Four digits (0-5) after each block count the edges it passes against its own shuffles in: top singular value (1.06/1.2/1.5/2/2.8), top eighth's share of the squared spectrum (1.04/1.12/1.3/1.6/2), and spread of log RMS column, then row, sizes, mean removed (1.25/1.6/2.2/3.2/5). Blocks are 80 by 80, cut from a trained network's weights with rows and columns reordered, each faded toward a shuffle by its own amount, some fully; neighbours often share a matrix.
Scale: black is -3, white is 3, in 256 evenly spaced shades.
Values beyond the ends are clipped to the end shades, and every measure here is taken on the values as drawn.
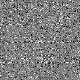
3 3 0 3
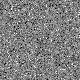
0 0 0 0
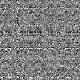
4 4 2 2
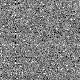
2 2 1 0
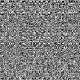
4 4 1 2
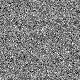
0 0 0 0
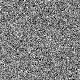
1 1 0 0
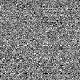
3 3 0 2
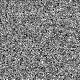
2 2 0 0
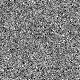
2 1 0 0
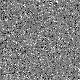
0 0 0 0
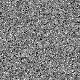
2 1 0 0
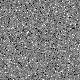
0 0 0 0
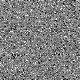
2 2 0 1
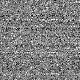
3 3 1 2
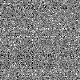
3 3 2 1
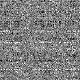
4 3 2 2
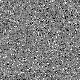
1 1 0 0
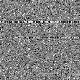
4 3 0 2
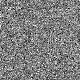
1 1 0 0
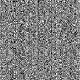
3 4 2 2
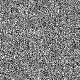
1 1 0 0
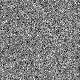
0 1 0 0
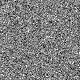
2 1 0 0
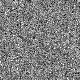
0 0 0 0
